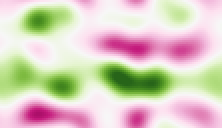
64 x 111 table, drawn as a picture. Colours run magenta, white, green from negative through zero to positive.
Average level on the scale: 50%. Lone odd cells: none. Histogram: bell-shaped. Stripes: horizontal, repeating 2 times.
